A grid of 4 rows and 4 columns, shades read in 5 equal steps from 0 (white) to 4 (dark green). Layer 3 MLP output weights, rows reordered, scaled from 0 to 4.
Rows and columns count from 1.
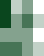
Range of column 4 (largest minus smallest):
1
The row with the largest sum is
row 2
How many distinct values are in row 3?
2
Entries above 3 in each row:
1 1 0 0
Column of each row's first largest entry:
1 1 1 1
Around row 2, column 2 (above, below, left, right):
1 2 4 3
